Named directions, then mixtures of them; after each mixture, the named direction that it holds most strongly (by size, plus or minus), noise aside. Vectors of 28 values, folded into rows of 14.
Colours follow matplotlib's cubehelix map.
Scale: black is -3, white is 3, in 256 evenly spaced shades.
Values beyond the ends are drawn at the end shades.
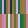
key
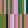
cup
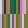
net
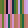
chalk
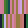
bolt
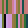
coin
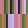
cup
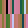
chalk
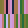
chalk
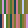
coin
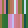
cup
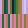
net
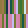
cup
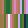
coin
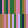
key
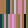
bolt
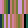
bolt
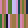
chalk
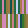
key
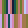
chalk
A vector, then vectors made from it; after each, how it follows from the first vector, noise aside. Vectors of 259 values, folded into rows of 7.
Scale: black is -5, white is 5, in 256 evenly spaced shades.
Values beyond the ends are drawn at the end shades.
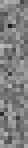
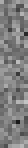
reversed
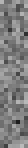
reversed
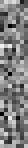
scaled up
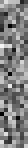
scaled up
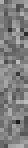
reversed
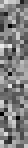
scaled up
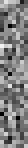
scaled up
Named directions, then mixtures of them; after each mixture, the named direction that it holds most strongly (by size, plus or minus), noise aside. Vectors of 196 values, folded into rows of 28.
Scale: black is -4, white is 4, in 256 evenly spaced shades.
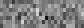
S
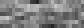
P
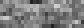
P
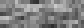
P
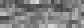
P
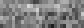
P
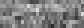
P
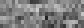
P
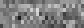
S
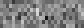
S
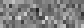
S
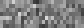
S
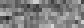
P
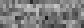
P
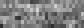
P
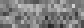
P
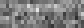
P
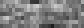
P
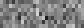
S
